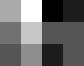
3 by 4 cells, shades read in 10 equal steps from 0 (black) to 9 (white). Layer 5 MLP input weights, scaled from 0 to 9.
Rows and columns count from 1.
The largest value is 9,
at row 1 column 2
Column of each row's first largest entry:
2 2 2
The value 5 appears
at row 3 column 2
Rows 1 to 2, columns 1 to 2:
6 9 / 4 7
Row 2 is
4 7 3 3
